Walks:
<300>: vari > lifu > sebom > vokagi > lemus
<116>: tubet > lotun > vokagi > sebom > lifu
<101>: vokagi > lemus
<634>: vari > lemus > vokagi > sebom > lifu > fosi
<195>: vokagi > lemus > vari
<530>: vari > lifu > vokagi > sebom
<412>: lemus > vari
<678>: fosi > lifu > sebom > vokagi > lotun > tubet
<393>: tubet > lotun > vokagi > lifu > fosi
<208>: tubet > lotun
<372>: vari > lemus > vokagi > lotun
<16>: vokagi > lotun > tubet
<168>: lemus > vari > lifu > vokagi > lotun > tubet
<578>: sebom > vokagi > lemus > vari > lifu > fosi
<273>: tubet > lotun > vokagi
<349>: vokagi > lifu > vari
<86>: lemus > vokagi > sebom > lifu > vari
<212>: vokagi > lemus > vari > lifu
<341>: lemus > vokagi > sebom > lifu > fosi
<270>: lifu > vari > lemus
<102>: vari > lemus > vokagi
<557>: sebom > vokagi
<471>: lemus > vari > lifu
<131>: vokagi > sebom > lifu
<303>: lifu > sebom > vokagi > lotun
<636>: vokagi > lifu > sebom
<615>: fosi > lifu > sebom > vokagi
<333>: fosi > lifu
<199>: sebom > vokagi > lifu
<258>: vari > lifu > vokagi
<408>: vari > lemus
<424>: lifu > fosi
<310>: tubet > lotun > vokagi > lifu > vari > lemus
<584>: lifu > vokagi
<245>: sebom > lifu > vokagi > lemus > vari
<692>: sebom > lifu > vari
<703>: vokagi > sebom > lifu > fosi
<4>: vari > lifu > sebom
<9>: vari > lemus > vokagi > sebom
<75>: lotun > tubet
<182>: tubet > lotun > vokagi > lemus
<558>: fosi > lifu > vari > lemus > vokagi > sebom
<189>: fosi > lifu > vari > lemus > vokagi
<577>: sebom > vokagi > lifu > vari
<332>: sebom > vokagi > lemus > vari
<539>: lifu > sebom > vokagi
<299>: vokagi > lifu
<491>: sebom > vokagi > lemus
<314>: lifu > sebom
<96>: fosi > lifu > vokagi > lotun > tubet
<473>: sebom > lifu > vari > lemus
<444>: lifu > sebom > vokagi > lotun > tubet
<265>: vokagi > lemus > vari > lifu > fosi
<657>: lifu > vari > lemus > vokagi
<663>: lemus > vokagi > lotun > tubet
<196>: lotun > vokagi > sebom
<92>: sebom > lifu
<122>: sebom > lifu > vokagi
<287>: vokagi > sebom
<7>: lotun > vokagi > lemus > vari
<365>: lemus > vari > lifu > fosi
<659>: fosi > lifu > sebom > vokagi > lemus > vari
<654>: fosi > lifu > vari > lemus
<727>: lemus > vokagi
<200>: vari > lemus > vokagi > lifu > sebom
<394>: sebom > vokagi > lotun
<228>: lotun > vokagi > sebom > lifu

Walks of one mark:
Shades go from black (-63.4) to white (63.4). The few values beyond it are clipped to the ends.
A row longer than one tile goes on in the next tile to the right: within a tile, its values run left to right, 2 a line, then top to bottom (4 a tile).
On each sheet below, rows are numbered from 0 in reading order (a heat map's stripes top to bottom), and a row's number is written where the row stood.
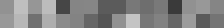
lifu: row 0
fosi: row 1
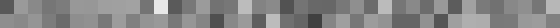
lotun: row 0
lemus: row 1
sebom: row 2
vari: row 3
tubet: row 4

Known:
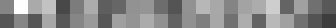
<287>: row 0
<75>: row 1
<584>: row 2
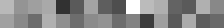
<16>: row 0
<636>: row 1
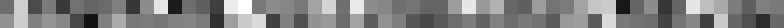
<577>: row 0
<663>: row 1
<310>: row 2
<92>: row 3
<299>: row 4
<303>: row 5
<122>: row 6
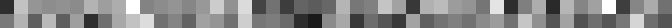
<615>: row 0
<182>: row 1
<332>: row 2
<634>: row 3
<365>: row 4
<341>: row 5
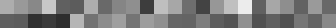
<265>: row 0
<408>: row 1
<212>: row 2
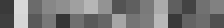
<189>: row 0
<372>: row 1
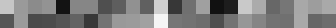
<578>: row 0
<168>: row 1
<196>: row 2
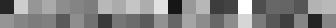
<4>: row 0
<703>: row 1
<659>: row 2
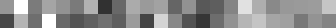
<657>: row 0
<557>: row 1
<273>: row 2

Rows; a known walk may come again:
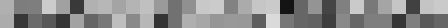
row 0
<634>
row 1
<393>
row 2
<303>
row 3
<200>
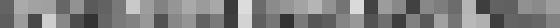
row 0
<557>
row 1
<228>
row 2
<189>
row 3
<195>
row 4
<7>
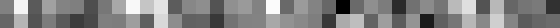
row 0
<473>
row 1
<539>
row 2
<727>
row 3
<678>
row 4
<270>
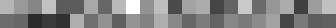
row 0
<265>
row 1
<131>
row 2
<9>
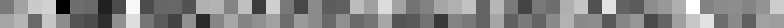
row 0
<444>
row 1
<659>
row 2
<412>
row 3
<258>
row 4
<101>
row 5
<86>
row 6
<182>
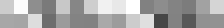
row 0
<116>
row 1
<310>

